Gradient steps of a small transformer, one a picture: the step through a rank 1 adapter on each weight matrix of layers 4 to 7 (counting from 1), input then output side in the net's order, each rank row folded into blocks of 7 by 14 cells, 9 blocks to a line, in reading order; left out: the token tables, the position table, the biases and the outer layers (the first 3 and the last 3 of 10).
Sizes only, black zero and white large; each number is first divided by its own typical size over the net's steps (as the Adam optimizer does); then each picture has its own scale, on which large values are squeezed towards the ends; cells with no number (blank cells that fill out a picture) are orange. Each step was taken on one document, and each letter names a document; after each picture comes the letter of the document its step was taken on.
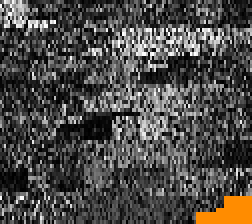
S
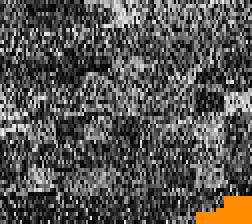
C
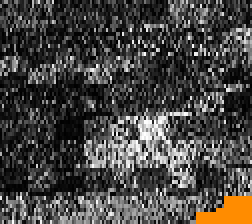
S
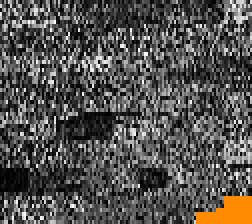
S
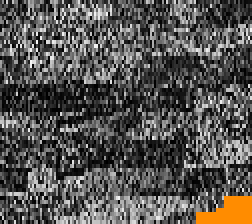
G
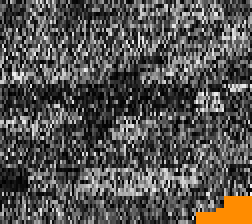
G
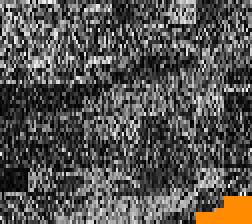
G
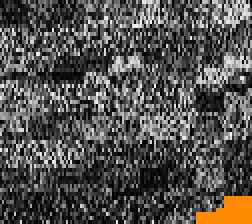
C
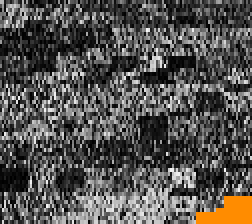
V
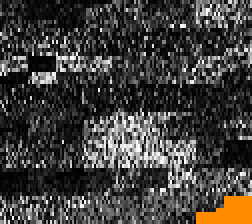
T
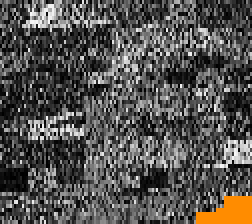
G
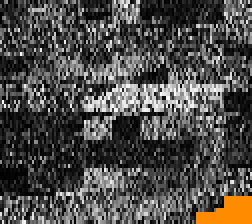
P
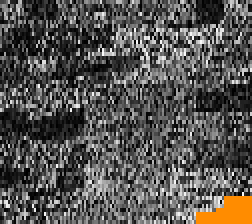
V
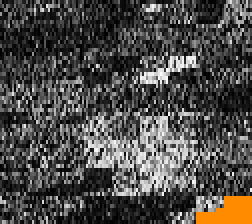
V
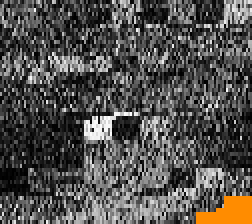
P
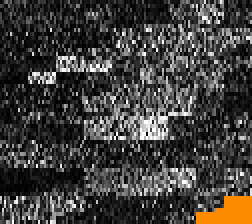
S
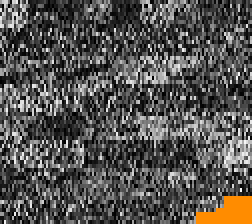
V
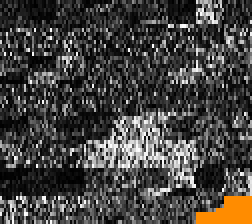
T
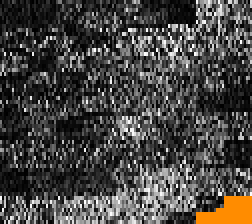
T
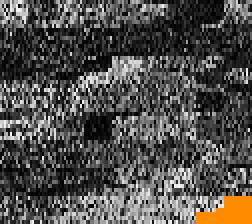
V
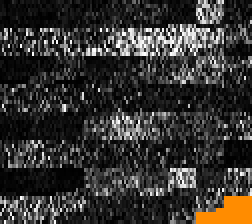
T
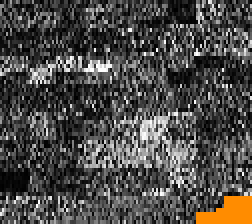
S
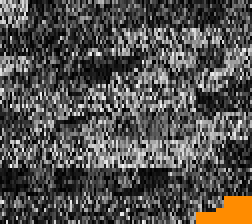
V
